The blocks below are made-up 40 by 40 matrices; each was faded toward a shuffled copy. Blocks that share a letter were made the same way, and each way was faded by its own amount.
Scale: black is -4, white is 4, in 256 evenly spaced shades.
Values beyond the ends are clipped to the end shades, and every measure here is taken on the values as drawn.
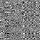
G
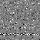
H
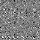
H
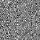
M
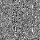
M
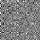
G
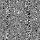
M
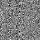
M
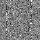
M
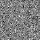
M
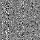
M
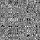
G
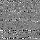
H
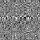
G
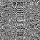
G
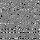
H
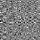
G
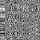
G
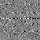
H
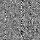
M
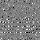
H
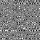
H
